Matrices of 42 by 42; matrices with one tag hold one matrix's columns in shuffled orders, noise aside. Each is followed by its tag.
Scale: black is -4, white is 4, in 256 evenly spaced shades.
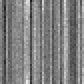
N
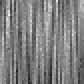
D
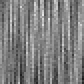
D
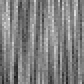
D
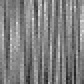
D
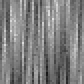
D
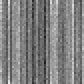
N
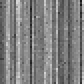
N
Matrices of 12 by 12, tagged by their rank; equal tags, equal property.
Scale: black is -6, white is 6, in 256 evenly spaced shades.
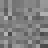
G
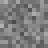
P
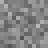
P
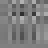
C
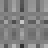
C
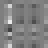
C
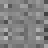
G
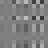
C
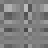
C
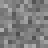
P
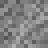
P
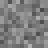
P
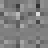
G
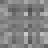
G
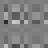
C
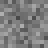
P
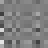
C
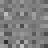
G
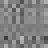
G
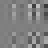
C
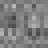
G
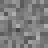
P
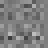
G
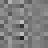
G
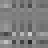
C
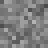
P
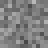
P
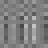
C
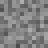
P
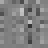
G
